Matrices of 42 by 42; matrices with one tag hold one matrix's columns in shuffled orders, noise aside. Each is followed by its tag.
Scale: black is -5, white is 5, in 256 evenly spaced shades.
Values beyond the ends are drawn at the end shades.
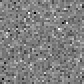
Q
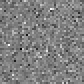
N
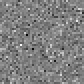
N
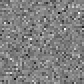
Q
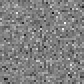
Q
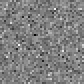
N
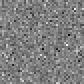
N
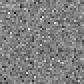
Q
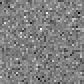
Q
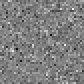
N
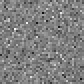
Q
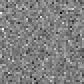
Q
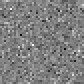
N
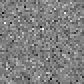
Q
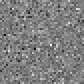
N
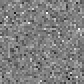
Q
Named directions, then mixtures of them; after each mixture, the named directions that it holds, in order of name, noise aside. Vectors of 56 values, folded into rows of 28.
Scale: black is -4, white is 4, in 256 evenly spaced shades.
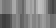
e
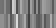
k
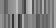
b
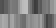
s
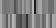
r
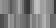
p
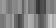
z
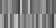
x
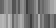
e, z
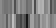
p, r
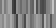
e, k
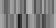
b, r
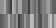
k, p, z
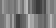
s, z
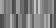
k, p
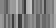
b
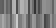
k, s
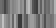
b, r, s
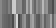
b, e, k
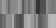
z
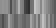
p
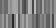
b, r, x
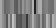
r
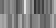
b, p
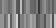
k, x, z
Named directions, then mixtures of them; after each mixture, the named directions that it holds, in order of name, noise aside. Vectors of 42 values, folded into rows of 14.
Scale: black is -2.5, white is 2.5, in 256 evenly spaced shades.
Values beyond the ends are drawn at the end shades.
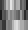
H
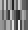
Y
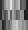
H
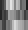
H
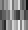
H, Y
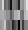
H, Y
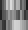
H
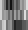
H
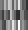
H, Y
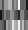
H, Y
